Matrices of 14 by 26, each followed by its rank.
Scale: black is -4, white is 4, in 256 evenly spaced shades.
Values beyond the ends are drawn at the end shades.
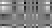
one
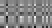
one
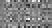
three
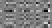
two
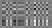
one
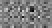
three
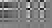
one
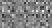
three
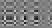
one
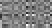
two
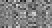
three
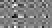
two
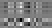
one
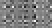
two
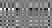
one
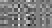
two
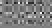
two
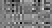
three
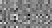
three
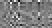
three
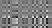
one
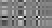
one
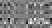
two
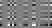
one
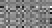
two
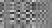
two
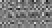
three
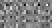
three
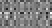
two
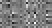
three
